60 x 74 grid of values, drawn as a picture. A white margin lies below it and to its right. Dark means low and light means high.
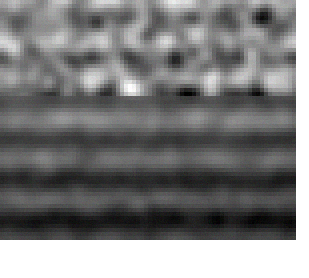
Slope: up to the top. Lone odd cells: none. Stripes: horizontal, repeating 6 times. Seam: horizontal, 40% of the way down, the bottom part calmer.
